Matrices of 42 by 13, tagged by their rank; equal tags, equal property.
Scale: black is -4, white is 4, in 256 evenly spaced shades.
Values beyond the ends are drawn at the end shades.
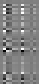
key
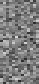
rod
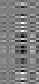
key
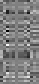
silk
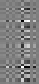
key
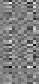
silk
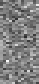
rod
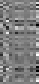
silk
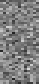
rod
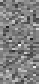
rod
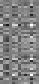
silk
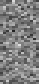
rod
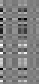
key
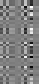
key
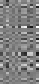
silk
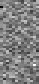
rod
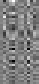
silk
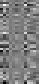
silk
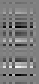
key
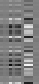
key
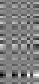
key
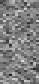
rod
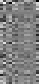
silk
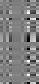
key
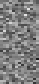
rod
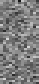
rod
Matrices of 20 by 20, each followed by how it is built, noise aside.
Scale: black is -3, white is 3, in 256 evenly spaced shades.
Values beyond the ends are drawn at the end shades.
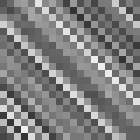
Toeplitz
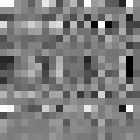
low rank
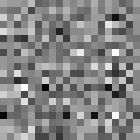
low rank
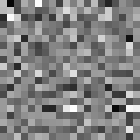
low rank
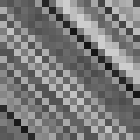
Toeplitz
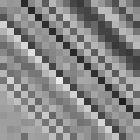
Toeplitz
